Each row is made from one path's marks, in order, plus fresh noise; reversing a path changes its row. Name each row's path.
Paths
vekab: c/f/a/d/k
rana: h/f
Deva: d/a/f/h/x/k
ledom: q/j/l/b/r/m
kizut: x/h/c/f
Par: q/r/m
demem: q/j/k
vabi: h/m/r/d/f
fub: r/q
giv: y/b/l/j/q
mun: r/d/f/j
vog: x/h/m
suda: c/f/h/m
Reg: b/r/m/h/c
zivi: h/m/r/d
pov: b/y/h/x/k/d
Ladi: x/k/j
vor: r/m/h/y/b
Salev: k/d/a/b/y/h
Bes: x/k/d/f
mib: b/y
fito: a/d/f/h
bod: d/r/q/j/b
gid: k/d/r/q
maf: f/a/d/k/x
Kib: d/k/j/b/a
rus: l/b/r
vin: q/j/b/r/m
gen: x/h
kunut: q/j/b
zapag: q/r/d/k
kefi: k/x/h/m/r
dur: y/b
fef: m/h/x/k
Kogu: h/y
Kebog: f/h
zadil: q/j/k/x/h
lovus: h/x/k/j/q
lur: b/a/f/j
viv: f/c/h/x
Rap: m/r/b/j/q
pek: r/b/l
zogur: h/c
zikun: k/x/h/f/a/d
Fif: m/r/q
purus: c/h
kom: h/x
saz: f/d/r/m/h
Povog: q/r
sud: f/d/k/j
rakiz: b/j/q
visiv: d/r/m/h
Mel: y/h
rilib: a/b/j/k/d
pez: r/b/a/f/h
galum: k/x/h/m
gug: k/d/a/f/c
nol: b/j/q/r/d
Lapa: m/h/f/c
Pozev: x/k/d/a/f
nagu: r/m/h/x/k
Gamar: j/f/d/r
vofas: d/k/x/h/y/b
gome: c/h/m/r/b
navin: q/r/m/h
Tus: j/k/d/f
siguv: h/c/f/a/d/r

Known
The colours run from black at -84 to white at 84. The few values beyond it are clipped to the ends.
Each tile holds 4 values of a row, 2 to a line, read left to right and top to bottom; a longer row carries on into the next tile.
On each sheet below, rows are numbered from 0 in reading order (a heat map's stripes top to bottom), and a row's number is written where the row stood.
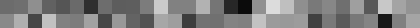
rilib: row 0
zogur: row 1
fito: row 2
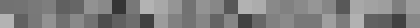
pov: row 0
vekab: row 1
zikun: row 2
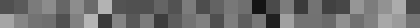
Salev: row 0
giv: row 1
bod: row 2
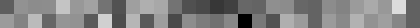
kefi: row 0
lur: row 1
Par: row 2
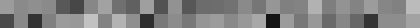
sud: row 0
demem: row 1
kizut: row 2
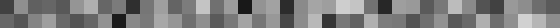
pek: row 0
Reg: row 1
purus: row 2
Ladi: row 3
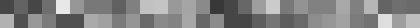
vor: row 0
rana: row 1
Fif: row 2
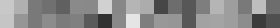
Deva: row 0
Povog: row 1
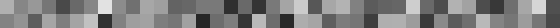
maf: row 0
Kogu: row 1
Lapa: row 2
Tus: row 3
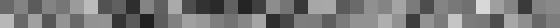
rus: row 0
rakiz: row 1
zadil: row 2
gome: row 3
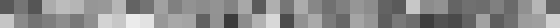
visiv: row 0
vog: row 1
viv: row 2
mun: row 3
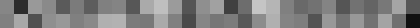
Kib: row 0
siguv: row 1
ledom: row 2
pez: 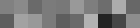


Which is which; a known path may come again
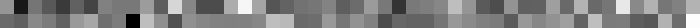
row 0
kunut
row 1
Pozev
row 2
pov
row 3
lovus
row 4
nagu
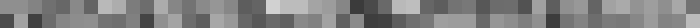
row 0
gug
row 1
viv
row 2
rana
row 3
vin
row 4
saz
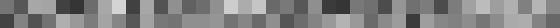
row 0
Tus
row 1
zapag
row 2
nol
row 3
navin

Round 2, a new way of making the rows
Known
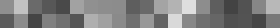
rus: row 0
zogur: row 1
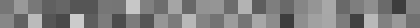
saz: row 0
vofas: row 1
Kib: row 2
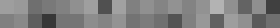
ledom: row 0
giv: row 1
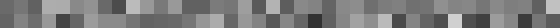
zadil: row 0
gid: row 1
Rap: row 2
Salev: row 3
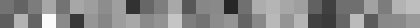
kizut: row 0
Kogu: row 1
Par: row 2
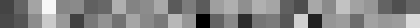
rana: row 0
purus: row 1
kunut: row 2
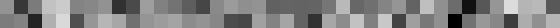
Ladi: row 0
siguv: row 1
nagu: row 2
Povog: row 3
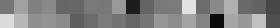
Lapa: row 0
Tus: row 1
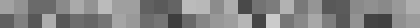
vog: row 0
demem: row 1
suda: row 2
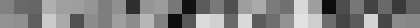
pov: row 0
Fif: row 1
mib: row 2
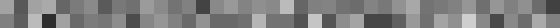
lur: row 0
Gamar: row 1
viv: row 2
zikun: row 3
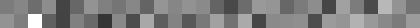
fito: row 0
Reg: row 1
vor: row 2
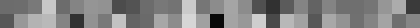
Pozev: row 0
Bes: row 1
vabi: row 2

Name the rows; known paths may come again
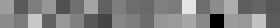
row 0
vekab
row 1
Tus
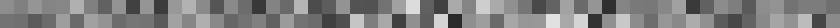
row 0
giv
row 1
sud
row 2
navin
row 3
kunut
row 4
gome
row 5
Rap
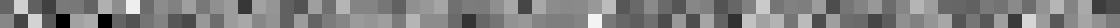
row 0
Mel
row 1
nol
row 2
bod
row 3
ledom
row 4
gug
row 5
fef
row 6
rakiz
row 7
lovus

